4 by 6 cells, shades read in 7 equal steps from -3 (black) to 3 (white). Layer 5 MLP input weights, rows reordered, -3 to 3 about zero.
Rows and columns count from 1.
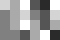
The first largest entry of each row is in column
3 3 3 5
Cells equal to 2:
3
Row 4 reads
0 0 -1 1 3 -2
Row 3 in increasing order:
-1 0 1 1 1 3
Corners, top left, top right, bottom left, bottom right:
2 3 0 -2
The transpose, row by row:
2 0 0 0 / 1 1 1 0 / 3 2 3 -1 / -1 0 1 1 / -2 -1 -1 3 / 3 2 1 -2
